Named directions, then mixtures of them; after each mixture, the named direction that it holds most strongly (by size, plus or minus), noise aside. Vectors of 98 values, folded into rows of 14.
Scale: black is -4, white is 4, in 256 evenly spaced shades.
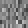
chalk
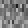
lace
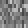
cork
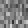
lace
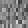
chalk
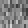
lace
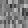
cork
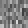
chalk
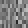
chalk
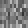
chalk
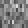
lace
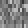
cork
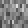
lace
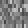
cork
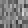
chalk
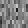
lace
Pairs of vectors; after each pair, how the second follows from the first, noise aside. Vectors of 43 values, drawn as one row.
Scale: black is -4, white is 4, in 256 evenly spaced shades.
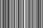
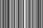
copied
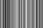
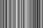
reversed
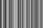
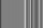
partly zeroed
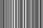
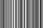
copied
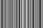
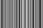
copied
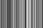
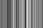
copied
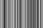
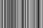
reversed
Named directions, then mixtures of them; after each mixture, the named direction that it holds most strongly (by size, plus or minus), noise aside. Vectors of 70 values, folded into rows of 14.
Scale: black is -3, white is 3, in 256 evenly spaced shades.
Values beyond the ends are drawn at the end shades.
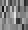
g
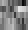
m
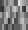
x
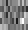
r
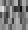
x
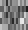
r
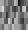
x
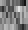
m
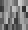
x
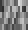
x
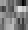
m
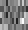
r
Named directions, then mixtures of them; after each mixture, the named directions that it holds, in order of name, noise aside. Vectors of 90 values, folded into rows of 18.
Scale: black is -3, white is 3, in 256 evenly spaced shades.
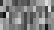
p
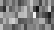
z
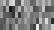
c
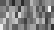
c, p, z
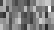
p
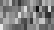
p, z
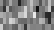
z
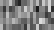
c, p, z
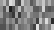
c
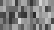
c, p, z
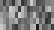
c, z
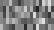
c, p, z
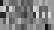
c, p, z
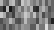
c, p, z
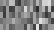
c, p, z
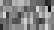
p, z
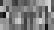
p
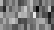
z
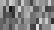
c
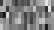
p
